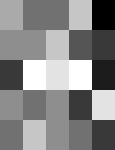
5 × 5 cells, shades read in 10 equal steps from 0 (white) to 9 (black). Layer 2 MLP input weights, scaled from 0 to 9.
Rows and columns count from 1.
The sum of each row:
24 23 16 21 23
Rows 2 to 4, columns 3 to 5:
2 6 7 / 1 0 8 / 4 7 1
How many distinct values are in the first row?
4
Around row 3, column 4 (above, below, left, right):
6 7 1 8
